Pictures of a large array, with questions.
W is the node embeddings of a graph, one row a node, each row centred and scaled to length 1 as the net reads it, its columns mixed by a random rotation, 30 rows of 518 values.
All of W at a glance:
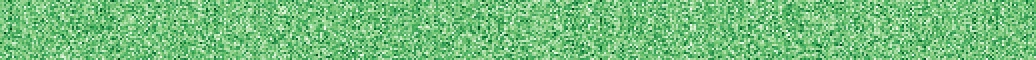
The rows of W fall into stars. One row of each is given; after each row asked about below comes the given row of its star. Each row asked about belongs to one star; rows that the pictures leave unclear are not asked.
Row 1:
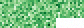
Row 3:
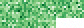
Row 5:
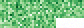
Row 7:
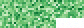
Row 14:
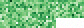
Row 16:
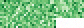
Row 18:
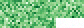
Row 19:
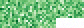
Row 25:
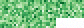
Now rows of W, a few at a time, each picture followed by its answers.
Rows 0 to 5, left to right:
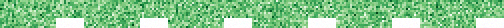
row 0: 19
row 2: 18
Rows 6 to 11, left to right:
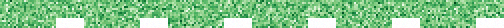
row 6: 3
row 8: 19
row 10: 18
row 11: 16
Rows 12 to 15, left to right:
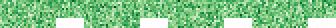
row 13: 14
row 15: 5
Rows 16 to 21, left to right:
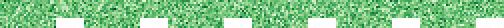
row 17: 1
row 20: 7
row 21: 5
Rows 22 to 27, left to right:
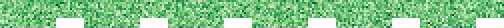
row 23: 19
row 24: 18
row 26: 5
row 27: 3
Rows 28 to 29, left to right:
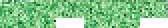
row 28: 16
